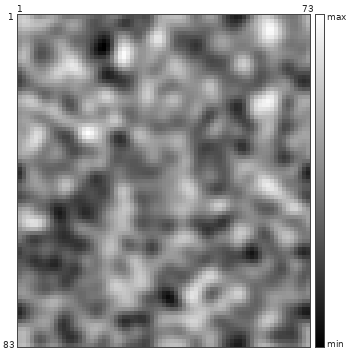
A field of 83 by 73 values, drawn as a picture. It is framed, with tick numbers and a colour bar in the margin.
Grain: blotchy. Average level on the scale: 50%. Lone odd cells: none. Slope: none. Mirror symmetry: none.
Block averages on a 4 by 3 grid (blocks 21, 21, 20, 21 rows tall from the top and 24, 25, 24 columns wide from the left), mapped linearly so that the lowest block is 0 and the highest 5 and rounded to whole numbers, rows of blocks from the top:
4 4 4 | 5 3 3 | 0 4 3 | 2 4 2
